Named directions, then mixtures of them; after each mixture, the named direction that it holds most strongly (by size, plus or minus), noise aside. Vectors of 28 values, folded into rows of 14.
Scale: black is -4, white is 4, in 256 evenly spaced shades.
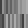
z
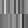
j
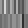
j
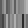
z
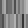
z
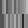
z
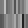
j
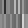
j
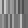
j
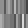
j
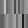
j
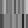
j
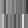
z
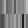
z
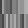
z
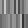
j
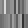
j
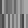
z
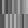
z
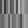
j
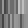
z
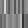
j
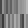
z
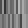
j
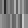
j
